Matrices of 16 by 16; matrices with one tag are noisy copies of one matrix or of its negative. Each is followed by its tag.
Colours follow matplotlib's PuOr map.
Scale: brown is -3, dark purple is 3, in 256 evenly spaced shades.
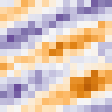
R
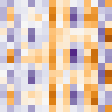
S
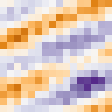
R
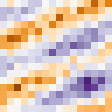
R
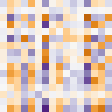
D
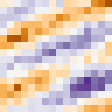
R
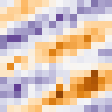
R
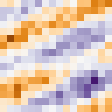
R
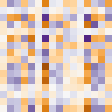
D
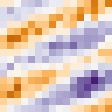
R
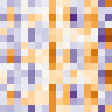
S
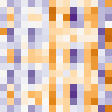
S
